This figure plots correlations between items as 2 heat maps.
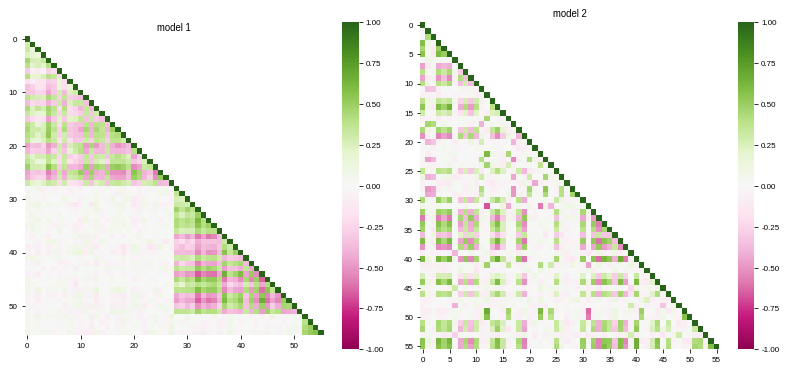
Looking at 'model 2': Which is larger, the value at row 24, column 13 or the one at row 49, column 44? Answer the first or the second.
the first
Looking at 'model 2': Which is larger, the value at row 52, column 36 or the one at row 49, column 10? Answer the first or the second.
the second
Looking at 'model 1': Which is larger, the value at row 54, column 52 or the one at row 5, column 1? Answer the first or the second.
the first
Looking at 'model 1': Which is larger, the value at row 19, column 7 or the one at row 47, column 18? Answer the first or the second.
the first
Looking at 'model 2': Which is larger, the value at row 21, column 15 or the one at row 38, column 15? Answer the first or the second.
the first
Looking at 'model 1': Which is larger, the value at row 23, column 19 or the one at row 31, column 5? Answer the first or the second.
the first
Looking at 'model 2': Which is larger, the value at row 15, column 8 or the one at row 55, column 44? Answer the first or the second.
the second
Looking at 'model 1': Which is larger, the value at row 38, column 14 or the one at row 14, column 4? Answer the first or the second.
the second
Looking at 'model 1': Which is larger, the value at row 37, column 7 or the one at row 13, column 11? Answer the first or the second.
the second
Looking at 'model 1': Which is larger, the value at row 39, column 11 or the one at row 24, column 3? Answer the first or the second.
the second
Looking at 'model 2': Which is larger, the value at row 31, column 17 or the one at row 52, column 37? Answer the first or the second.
the second
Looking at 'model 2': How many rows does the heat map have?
56
